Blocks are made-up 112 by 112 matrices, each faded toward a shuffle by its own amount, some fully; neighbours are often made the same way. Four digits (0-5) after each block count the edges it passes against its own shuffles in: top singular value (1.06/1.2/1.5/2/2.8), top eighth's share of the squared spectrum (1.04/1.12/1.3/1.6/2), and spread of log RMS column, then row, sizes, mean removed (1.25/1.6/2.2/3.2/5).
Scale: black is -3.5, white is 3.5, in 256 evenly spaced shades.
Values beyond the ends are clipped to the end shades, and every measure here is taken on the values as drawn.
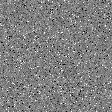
1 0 0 0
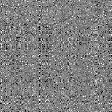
4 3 2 2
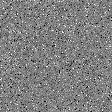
2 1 0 0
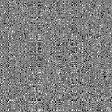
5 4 3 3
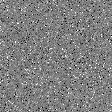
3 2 0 0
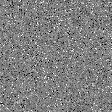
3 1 0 0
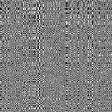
5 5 4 3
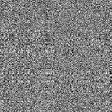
4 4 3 3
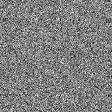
3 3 1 1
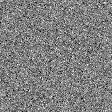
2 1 0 0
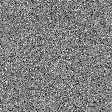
1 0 0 0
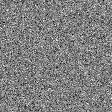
0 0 0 0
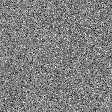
0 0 0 0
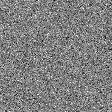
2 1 0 0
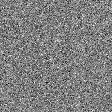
1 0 0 0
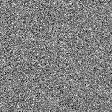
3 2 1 0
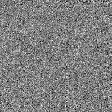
3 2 1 1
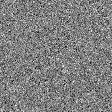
2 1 0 0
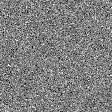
0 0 0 0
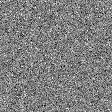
0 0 0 0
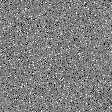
1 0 0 0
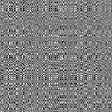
5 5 4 4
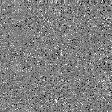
4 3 1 1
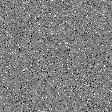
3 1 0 0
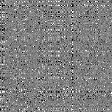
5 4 3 3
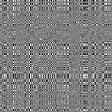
5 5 4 4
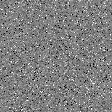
3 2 0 0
